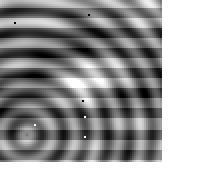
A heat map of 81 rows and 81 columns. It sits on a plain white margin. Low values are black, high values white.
Rings: centred on the bottom left. Ninth with the highest average: centre. Stripes: horizontal, repeating 8 times. Lone odd cells: 6, 3 higher and 3 lower than their neighbours. Slope: none.
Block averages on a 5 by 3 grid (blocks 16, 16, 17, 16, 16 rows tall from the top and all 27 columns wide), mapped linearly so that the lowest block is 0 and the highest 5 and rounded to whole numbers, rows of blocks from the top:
323 / 001 / 051 / 122 / 211
